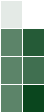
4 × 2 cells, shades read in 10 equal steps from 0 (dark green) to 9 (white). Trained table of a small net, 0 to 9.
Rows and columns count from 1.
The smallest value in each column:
3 0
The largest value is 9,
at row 1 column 2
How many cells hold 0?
1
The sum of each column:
17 12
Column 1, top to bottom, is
8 3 3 3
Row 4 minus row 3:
0 -2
